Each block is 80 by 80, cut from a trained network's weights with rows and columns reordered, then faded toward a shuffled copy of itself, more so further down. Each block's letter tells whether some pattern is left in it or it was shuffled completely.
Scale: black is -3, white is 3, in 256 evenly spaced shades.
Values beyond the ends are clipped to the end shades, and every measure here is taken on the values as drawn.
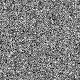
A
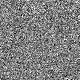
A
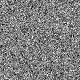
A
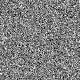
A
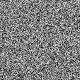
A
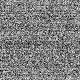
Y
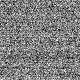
Y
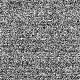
Y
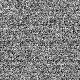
Y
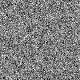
Y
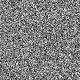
A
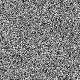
A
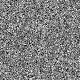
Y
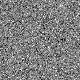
Y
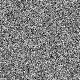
A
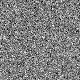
A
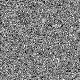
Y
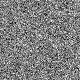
A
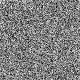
A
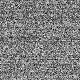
Y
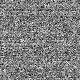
Y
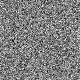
A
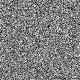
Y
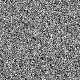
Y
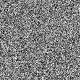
A
